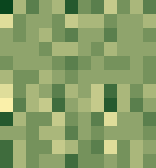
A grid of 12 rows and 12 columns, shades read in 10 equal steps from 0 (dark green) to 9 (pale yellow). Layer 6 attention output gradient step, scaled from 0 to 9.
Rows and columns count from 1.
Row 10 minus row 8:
-4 2 -2 -1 4 -2 -1 -3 4 -1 2 -1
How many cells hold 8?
4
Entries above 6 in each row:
1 2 0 0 0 0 2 3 2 0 2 0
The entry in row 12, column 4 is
5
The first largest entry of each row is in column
9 1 4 5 2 1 1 1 9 4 9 2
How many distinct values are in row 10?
4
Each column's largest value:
9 6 6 7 7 7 6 7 8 6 6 6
